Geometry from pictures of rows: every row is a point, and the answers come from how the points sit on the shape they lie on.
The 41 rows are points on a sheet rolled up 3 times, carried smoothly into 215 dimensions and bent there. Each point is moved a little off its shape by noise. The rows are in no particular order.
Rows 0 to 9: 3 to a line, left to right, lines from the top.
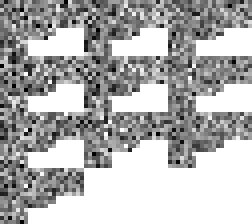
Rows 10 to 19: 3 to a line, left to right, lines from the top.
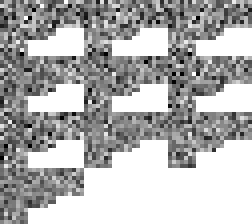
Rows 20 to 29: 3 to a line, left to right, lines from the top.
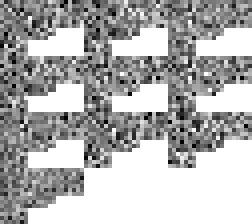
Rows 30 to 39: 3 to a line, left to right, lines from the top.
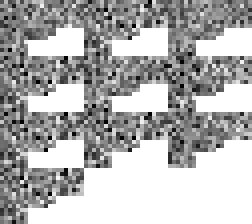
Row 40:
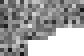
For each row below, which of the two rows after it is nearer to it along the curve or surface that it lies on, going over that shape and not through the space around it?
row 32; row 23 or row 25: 23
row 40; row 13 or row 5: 13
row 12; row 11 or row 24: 11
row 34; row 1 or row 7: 1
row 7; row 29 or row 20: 20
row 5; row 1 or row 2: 2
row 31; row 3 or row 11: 11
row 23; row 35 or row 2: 35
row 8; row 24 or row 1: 1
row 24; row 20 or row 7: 7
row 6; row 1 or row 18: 1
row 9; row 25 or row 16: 16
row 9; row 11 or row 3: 11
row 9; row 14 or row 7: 14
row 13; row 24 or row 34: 34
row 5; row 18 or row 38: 18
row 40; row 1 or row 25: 1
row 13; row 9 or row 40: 40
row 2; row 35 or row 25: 35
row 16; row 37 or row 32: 37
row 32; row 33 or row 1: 1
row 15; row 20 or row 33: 20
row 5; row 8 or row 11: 8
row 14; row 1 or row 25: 1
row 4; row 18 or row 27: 27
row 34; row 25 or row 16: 16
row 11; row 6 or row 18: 6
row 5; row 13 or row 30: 13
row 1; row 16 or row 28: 16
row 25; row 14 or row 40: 14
